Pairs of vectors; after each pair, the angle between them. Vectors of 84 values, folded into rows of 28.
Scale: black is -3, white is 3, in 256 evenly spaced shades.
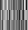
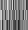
partly aligned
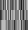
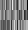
partly opposed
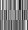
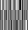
nearly parallel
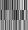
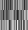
partly aligned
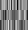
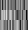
orthogonal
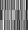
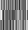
nearly opposite
